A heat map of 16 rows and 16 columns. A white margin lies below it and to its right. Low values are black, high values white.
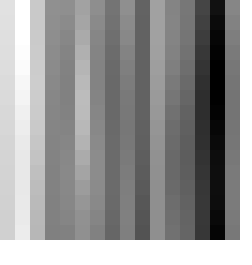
There is an overall slope up to the left. Overall the values sit about 50% of the way up the scale. The grain runs up and down.
